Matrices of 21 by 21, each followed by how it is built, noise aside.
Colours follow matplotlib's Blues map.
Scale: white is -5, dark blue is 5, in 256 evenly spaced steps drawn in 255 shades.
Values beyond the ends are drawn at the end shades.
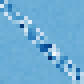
banded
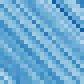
Toeplitz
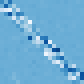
banded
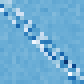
banded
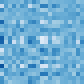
low rank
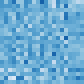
low rank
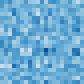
low rank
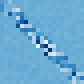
banded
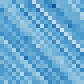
Toeplitz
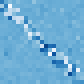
banded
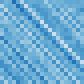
Toeplitz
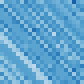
Toeplitz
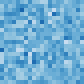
low rank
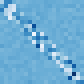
banded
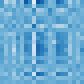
low rank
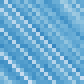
Toeplitz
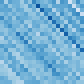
Toeplitz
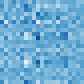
low rank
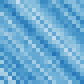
Toeplitz
